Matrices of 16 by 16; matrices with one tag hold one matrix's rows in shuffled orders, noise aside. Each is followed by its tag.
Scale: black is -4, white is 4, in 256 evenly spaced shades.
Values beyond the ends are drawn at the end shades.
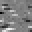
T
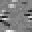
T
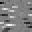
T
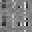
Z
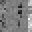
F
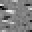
T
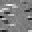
T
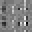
Z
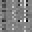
Z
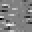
T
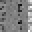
F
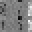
F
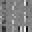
Z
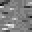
T
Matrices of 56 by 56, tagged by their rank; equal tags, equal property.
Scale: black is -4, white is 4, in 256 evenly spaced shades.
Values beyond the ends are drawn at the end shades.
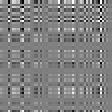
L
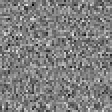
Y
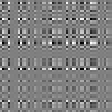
L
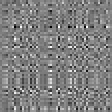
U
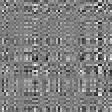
U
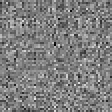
Y
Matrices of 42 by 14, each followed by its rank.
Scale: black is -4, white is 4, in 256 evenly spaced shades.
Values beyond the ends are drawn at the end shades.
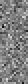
full rank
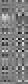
two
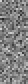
full rank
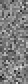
full rank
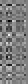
two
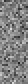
full rank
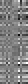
two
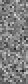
full rank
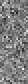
full rank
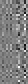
two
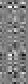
two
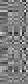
two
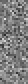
full rank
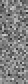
full rank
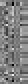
two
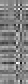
two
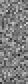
full rank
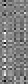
two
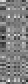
two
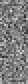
full rank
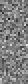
full rank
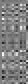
two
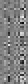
two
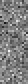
full rank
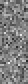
full rank
